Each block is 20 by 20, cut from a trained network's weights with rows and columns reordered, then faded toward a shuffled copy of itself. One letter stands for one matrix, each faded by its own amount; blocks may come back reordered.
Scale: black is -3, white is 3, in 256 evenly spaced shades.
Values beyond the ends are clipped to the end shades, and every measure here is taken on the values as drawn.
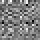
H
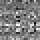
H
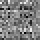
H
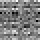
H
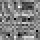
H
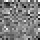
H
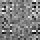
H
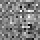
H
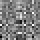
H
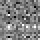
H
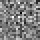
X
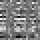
H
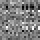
H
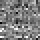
H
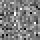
X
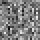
X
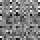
H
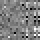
H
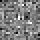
X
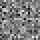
X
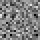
X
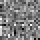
X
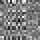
H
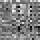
H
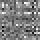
H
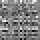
H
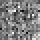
X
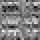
H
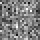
X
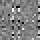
H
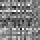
H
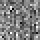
X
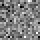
X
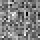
X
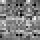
H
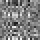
H
